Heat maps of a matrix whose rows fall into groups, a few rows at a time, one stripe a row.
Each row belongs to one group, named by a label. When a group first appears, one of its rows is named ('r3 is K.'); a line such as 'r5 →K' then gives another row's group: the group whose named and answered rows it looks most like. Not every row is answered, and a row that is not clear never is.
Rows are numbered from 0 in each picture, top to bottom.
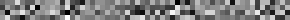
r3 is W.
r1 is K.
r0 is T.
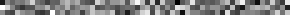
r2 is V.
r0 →W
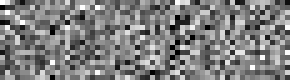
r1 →K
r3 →T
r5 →W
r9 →K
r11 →K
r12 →V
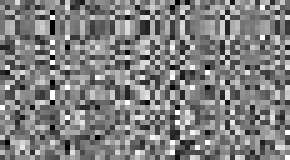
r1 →K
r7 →K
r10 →V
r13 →W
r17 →W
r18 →V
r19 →V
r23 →W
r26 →W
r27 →K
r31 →W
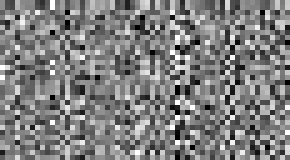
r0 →V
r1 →V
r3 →K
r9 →T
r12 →V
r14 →V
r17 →T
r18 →T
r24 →V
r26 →W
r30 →W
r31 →T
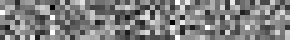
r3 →V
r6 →V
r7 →K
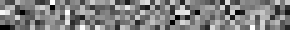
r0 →V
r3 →T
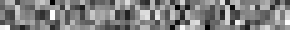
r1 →T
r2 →V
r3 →V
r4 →W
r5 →W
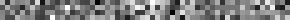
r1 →W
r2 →K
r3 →V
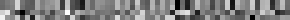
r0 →T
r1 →T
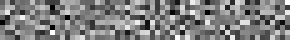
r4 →W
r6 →V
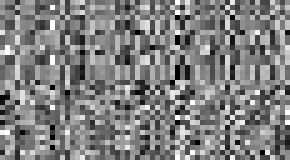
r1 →V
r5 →V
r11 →V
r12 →V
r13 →T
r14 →T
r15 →T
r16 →K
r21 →V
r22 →W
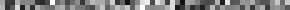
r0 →V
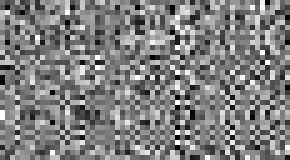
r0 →K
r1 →K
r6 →K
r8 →K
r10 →K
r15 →W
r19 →T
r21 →T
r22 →K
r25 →T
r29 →W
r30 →V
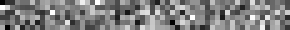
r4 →K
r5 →K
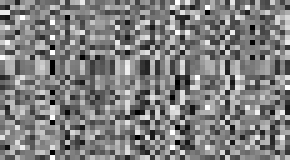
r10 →V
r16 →T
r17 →W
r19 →K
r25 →T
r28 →T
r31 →V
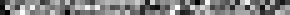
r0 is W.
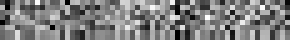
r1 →K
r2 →T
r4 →W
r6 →T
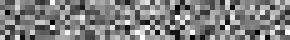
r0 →V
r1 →T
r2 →K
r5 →V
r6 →W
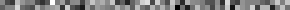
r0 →V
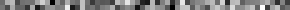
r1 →K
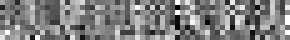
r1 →W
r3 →W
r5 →T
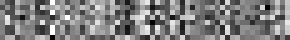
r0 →V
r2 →V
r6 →V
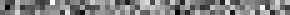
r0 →V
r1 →K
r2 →T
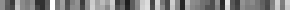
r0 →V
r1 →V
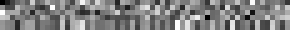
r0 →K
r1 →V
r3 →W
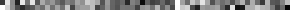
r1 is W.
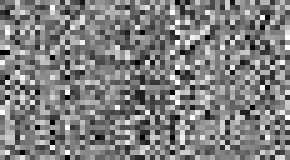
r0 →T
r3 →K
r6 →K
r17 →K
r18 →K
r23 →W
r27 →K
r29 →V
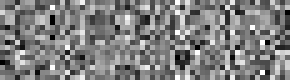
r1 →V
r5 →K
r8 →K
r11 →T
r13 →V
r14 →K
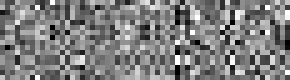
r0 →V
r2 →W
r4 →T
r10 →T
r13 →T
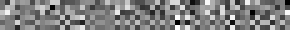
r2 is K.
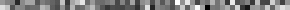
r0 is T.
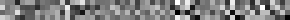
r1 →K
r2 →T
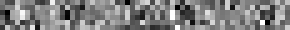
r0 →V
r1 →T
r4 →K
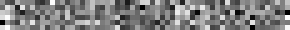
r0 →V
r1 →K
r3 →K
